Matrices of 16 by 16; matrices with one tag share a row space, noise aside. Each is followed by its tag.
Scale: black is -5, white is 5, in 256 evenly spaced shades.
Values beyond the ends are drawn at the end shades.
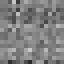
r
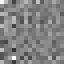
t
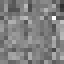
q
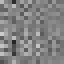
t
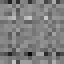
r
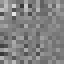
t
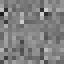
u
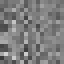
t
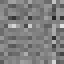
q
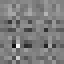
r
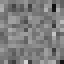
q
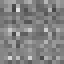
r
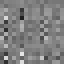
u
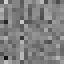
u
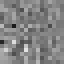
t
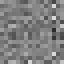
q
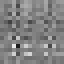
r
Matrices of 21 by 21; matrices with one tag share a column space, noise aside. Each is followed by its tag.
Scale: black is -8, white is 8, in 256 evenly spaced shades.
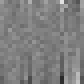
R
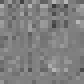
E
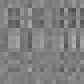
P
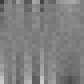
R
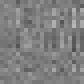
P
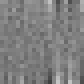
R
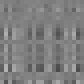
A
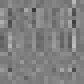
P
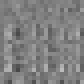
A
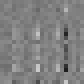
A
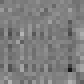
A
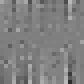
R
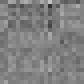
E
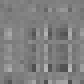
A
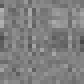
P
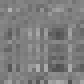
A
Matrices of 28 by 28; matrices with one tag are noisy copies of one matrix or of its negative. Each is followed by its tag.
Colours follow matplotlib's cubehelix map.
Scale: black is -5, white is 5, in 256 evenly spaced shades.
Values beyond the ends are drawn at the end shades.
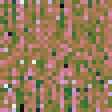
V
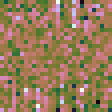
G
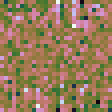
G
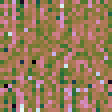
V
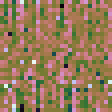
V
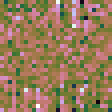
G
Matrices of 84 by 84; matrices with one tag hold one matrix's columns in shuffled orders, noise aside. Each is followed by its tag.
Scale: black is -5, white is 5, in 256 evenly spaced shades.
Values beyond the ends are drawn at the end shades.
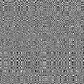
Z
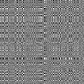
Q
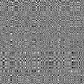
Z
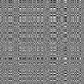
Q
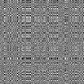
Q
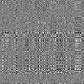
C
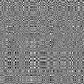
Z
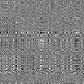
C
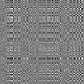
Q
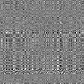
C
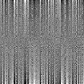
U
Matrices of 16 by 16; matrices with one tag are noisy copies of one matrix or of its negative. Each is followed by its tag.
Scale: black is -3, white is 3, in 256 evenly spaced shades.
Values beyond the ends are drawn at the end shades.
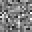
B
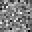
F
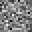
F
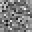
F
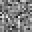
B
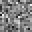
B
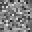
F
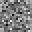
F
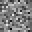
F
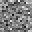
F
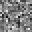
B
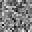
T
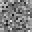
F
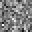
T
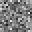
F
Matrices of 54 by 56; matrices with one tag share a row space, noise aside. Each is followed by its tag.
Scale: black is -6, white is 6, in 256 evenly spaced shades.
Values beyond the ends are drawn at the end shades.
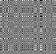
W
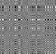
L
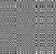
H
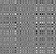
H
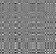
L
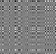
L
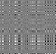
L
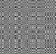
L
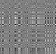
L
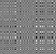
H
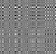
L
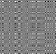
L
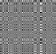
W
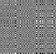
H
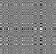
W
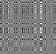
W
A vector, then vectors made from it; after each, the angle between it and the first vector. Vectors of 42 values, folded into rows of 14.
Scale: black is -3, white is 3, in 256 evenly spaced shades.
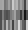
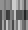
nearly parallel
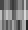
nearly opposite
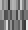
partly aligned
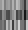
nearly parallel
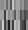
partly aligned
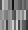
partly opposed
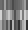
nearly opposite
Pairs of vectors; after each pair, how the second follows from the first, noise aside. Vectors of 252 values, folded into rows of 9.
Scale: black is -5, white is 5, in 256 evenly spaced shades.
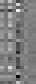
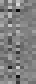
sign-scrambled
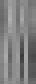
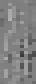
partly zeroed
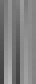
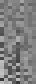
sign-scrambled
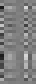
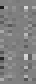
partly zeroed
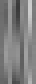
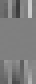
partly zeroed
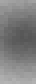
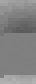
partly zeroed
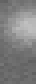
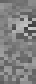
sign-scrambled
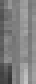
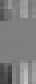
partly zeroed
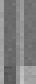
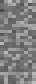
shuffled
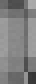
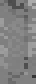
partly zeroed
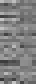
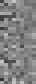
sign-scrambled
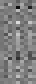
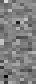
shuffled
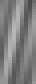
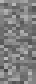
shuffled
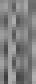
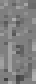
partly zeroed
